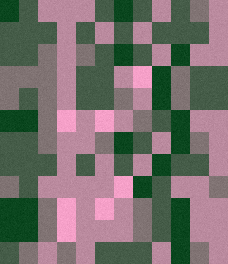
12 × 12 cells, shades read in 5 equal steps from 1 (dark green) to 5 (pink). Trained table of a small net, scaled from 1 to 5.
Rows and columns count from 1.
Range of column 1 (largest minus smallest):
2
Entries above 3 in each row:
5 4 4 3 2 6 4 4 7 6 6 4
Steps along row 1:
up up same same down down up up down up up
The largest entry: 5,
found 7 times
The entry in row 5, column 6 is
2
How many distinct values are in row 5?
4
